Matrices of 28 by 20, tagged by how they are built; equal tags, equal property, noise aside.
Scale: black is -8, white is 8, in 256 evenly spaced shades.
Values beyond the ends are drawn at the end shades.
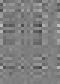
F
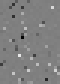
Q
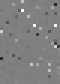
Q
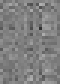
F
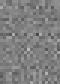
F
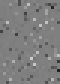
Q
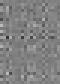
F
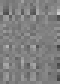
F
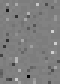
Q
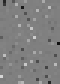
Q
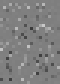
Q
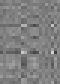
F
